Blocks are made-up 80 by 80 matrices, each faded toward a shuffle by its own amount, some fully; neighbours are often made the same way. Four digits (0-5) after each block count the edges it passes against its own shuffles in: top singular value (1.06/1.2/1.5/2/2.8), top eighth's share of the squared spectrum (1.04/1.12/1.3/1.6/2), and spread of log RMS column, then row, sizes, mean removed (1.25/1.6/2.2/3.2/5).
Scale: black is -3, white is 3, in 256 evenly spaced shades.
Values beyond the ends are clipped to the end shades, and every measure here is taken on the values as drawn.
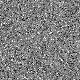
0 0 0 0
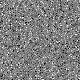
3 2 0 0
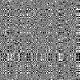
5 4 3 3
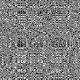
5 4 2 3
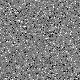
2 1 0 0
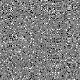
4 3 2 1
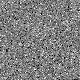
1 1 0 0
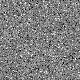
0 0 0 0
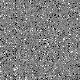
1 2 2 2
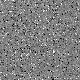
2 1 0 0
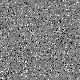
2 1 0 0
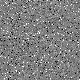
0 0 0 0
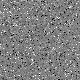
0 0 0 0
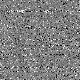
1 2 0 2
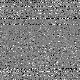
2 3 0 3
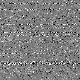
2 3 0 3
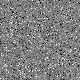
0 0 0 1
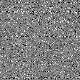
1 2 0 3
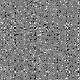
4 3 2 2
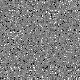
3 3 1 1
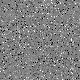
2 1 0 1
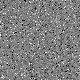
0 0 0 0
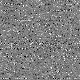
1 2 0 2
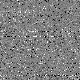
2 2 0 2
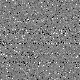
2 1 0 1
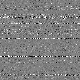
3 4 0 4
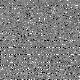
2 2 0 3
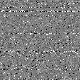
2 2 0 3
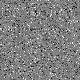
3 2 0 0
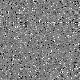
3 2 0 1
